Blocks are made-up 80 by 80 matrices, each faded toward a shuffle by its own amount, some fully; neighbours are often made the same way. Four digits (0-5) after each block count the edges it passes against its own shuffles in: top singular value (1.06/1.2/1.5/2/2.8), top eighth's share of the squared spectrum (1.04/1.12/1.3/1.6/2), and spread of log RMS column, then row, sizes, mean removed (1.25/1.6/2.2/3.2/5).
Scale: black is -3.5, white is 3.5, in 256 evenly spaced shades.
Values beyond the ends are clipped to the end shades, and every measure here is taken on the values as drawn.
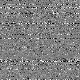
2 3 0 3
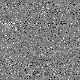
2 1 0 2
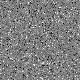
0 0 0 0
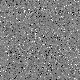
0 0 0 0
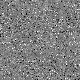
0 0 0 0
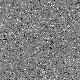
0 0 0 0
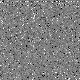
2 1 0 1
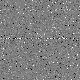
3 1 0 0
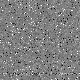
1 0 0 1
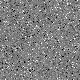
0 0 0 0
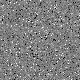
0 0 0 0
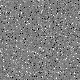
0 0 0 0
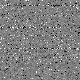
2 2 0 2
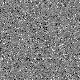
0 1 0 1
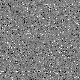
1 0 0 1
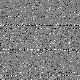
2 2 0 3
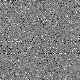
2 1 0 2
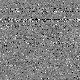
2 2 0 3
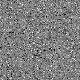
3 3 1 1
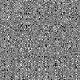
4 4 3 2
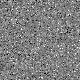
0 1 0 0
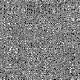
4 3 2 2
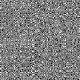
4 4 2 2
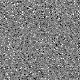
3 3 1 2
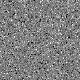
3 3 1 1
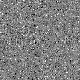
3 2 0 0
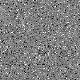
3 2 0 2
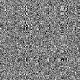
4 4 2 2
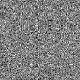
4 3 1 1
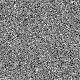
2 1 0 0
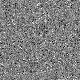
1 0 0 0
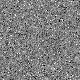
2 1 0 0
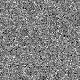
3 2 0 0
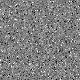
3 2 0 1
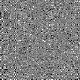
4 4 2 2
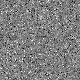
2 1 0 0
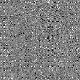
4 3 2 2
